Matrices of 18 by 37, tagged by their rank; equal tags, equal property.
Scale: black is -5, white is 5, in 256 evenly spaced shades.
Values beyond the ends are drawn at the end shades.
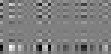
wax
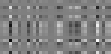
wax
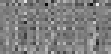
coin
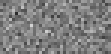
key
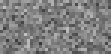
key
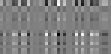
wax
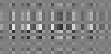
wax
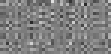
coin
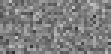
key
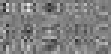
coin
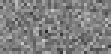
key
